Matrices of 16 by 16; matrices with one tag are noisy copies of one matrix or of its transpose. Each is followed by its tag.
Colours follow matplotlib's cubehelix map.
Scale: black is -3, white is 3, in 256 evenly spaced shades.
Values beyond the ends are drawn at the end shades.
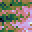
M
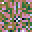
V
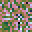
V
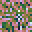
V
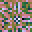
V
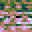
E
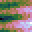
M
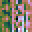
E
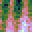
M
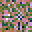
V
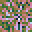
V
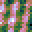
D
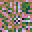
V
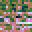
E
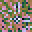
V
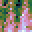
M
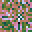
V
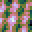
D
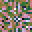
V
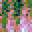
M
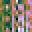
E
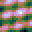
D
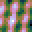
D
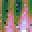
M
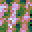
D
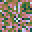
V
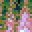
M
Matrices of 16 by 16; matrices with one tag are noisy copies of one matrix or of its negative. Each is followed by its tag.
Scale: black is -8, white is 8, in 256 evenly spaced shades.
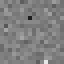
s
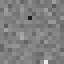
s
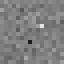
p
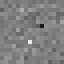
p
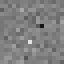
p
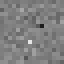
p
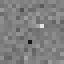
p
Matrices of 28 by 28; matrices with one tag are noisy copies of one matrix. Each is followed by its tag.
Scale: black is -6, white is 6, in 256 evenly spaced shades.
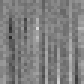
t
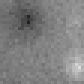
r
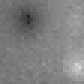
r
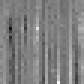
t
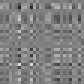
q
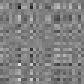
q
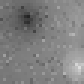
r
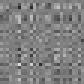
q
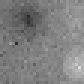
r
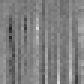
t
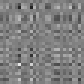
q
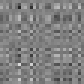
q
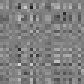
q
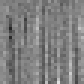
t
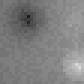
r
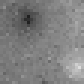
r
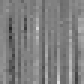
t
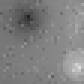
r
